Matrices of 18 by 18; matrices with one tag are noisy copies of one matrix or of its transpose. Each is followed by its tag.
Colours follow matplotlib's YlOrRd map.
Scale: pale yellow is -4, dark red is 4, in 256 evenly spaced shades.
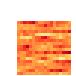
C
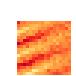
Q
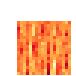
C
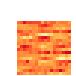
C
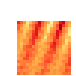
Q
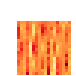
C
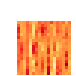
C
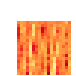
C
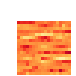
C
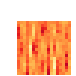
C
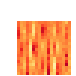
C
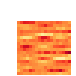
C
